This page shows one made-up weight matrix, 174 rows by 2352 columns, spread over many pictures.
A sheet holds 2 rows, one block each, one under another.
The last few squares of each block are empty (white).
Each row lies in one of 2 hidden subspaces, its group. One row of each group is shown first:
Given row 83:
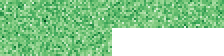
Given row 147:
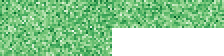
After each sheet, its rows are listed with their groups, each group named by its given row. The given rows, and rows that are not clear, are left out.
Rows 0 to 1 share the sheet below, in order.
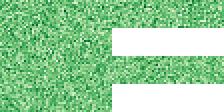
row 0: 147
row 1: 83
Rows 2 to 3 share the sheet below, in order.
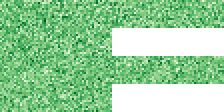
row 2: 83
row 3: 147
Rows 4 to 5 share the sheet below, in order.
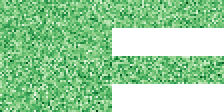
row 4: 147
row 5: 147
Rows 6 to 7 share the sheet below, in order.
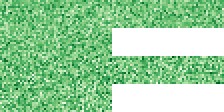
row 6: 147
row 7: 83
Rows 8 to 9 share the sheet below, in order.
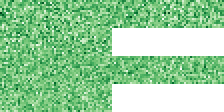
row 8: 83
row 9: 83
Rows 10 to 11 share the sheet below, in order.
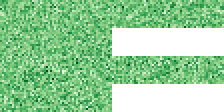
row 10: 83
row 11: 147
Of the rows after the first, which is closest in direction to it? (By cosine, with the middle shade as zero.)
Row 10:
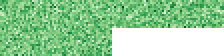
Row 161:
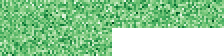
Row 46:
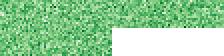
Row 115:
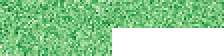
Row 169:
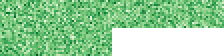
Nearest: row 46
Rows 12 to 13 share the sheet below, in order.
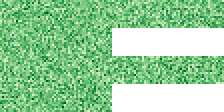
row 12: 83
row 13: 83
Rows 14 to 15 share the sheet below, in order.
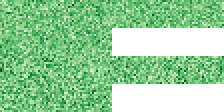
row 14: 83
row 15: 83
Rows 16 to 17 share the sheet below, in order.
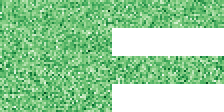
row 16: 147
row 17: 83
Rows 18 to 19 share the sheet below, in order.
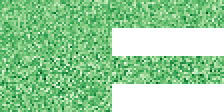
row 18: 147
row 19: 83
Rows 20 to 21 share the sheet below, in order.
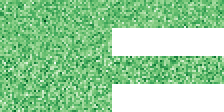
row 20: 83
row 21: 147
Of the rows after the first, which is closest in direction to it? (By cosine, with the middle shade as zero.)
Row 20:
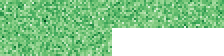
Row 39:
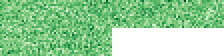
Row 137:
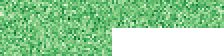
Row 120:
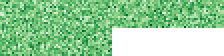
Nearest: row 39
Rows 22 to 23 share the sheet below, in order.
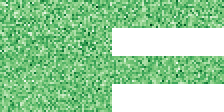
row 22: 83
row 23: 147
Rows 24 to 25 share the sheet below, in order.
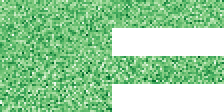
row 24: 147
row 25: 147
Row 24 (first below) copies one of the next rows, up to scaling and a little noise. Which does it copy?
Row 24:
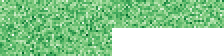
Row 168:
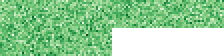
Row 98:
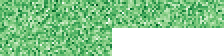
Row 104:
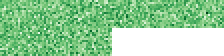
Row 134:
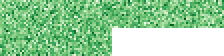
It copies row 168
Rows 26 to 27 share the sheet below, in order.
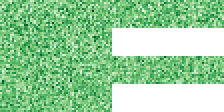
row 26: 147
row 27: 83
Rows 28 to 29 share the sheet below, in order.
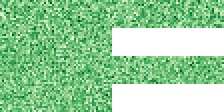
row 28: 83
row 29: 147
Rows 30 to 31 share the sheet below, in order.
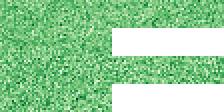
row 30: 147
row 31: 83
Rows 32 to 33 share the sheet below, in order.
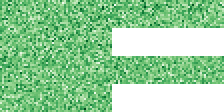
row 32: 147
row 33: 83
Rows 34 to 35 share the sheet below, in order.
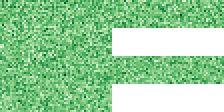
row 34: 147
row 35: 83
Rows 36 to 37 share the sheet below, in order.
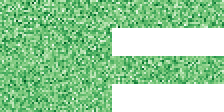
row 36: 83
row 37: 147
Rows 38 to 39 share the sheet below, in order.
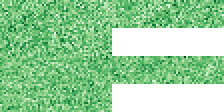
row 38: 147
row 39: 147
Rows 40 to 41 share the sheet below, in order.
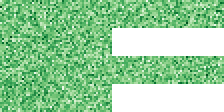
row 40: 83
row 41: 147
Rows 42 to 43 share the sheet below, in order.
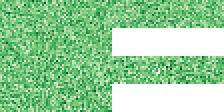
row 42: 83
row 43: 83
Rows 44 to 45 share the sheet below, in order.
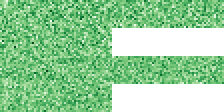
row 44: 83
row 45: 147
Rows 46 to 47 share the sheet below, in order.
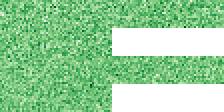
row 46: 83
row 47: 147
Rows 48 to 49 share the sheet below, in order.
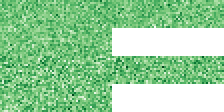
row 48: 147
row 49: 83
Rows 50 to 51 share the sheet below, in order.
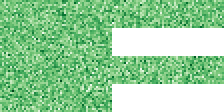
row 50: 147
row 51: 147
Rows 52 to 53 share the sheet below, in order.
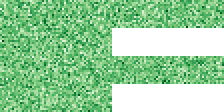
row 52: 83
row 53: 83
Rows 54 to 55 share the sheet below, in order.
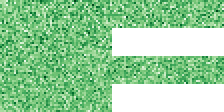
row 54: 83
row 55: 83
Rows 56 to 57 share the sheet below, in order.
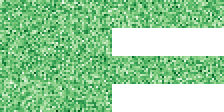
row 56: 147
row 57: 147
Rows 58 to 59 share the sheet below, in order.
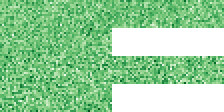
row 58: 147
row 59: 83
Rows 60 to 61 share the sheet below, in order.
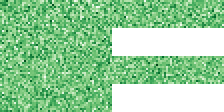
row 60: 83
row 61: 83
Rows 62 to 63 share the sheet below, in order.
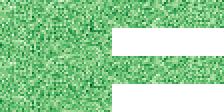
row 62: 147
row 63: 147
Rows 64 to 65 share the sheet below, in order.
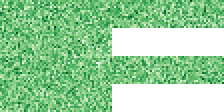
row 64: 83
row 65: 83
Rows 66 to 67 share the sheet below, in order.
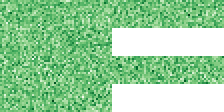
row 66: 147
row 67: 83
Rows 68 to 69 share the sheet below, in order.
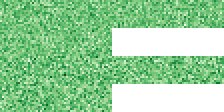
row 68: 83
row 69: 83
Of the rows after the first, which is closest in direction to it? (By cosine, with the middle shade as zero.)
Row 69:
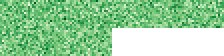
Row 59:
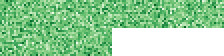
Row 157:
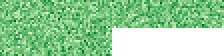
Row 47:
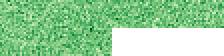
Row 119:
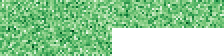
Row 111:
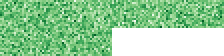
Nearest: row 157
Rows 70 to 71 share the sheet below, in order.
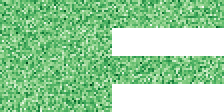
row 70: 83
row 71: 147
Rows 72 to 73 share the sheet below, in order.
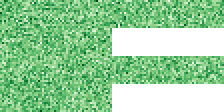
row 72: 83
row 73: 147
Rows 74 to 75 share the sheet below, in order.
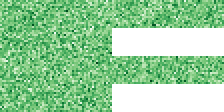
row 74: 147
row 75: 83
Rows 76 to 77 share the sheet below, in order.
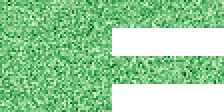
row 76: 147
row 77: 147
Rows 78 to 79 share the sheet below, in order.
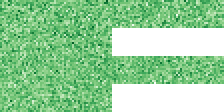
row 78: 147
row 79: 147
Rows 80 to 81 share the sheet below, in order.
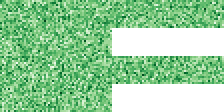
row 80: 83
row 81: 147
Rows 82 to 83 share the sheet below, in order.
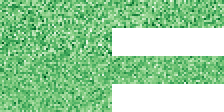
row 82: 147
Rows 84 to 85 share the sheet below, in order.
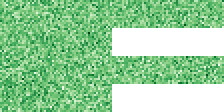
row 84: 83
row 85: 147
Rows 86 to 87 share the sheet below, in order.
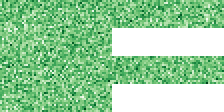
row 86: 147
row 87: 83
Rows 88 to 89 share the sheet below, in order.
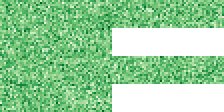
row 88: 147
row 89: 147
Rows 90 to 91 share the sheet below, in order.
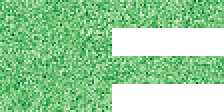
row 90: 147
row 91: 83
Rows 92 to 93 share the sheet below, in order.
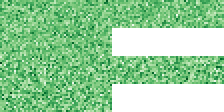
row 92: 147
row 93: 83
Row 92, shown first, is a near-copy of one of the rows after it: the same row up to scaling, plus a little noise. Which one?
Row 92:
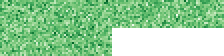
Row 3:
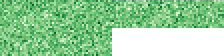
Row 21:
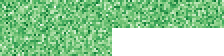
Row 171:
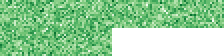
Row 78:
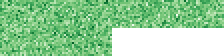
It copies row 78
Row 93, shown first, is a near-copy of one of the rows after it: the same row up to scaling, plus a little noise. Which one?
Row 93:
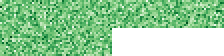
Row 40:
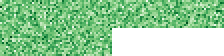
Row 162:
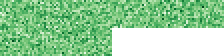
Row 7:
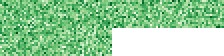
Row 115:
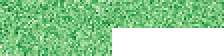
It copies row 40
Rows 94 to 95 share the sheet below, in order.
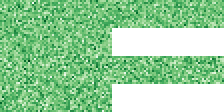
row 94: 83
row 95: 83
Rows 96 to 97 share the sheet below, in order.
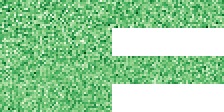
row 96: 83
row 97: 147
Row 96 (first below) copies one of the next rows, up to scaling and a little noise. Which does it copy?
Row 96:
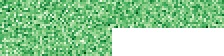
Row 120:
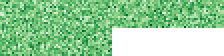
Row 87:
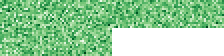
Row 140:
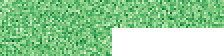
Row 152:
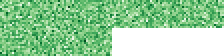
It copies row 87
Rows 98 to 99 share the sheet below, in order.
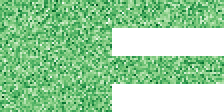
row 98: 147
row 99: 83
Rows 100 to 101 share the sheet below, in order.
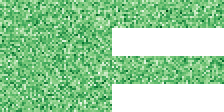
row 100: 83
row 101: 147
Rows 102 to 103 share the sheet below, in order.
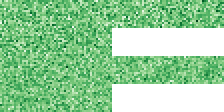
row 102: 83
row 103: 147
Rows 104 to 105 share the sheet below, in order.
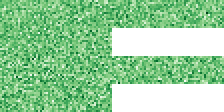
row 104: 147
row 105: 83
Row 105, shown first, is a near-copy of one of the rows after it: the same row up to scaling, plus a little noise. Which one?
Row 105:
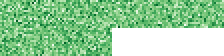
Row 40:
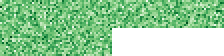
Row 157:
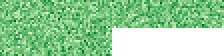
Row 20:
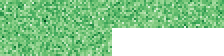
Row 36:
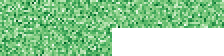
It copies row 36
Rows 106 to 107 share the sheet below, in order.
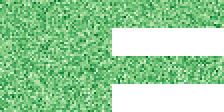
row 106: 83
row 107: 83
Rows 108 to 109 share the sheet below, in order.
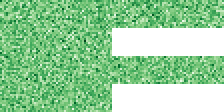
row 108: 83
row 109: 83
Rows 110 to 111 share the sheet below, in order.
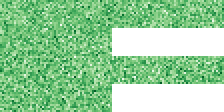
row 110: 147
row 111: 83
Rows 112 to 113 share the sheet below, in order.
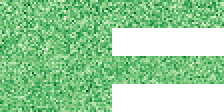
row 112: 83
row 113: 147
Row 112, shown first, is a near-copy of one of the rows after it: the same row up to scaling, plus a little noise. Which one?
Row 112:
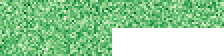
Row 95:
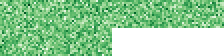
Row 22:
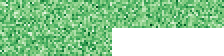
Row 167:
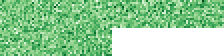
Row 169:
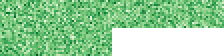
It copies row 95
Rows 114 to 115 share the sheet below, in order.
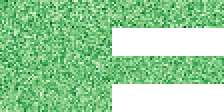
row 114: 83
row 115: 83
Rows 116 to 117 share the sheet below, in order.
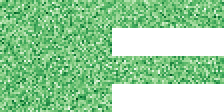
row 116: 83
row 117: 83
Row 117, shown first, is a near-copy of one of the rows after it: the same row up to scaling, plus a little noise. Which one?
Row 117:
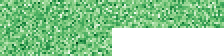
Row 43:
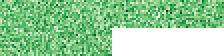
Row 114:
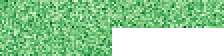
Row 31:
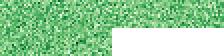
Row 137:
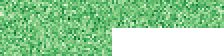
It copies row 31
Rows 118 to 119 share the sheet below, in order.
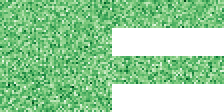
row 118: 147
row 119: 147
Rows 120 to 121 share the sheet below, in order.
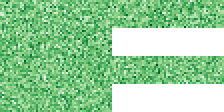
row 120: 83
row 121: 83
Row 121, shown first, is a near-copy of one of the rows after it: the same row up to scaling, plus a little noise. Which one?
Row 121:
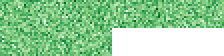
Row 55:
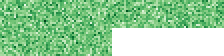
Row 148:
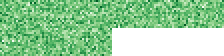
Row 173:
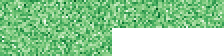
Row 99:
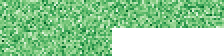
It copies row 173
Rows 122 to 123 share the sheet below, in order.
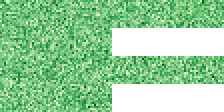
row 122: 83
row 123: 147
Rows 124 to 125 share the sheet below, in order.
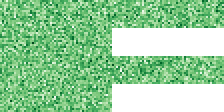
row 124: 83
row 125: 147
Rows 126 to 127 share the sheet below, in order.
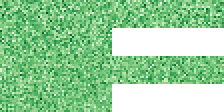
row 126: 83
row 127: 83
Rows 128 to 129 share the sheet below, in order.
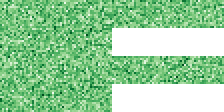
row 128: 147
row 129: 147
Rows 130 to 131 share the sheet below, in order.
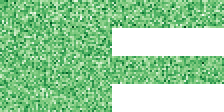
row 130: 83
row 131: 83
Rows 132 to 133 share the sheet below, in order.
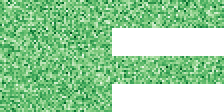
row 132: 147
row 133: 83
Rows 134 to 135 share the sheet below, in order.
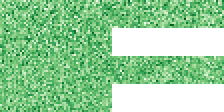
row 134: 147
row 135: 147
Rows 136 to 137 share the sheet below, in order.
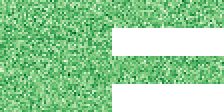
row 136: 147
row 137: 83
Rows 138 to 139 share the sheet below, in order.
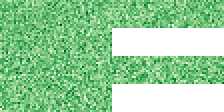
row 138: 147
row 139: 83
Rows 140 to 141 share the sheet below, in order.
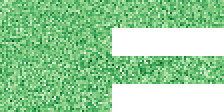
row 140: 83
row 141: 147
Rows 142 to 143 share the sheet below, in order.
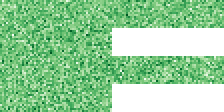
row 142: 147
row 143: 147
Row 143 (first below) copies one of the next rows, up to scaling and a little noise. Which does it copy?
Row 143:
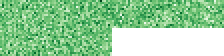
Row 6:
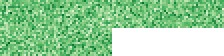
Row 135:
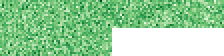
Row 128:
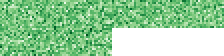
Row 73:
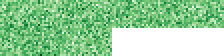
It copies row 135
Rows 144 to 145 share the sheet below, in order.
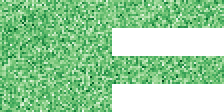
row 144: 147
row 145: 147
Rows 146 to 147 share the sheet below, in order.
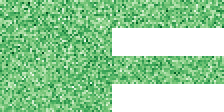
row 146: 83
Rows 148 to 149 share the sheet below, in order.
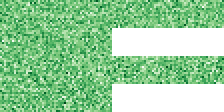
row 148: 83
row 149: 83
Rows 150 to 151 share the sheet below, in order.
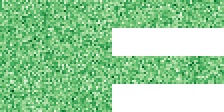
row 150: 147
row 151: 147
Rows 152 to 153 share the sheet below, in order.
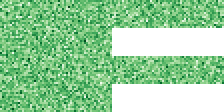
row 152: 83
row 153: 83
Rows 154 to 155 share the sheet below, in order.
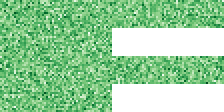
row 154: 83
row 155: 83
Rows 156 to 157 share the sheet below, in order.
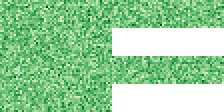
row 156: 147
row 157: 83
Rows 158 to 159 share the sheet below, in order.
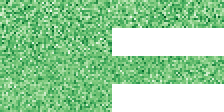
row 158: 83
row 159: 147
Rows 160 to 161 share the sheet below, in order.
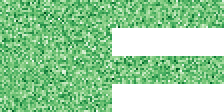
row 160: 83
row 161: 147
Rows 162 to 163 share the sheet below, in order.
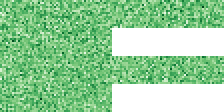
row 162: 83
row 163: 83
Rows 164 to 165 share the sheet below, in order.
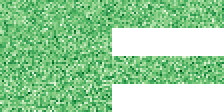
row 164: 147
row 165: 147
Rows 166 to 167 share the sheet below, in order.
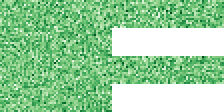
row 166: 83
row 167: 83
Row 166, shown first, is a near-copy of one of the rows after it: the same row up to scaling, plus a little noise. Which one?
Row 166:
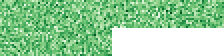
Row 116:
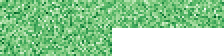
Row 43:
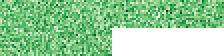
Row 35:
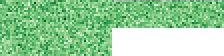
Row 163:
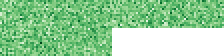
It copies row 43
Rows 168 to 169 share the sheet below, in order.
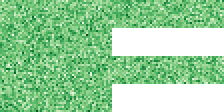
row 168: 147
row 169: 83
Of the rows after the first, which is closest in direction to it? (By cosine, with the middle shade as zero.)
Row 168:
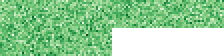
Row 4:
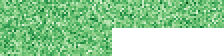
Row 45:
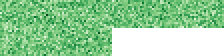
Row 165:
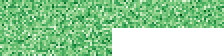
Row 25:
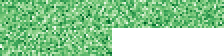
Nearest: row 4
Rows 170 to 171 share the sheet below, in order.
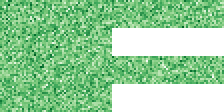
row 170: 147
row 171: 147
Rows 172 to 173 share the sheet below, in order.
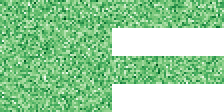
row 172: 83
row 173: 83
